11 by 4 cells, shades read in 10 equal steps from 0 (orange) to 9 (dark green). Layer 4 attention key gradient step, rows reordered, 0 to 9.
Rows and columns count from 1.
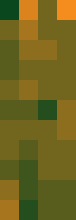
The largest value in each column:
9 8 8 6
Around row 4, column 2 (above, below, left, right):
4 4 6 5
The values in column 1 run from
3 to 9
